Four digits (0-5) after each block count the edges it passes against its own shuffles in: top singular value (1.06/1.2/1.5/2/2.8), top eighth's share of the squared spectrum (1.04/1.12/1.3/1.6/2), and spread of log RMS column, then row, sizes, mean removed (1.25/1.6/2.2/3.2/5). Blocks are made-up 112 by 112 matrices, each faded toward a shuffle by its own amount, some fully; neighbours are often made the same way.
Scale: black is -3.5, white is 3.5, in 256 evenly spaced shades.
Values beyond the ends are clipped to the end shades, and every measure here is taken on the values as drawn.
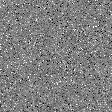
0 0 0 0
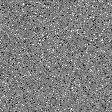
0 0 0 0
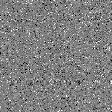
4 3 1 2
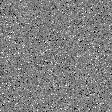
1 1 0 0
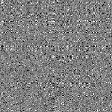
4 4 2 3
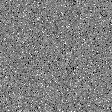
2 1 0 0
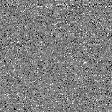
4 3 1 2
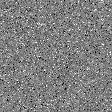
1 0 0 0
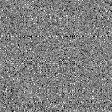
4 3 1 2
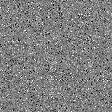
2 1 0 0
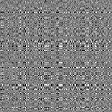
5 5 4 4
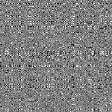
5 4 3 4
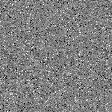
3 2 0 0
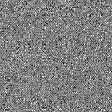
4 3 1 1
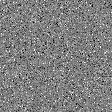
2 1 0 0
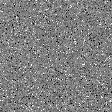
2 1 0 0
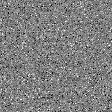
3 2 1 1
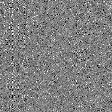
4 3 2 1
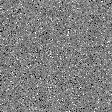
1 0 0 0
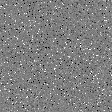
0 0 0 0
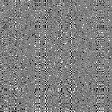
5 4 4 3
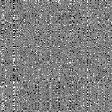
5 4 3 2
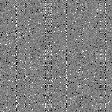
5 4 3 1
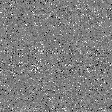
1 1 0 2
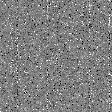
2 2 2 0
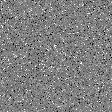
0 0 0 0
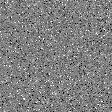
0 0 0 0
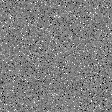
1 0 0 0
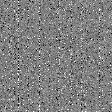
2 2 3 0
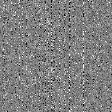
2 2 3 0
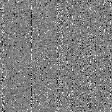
2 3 3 0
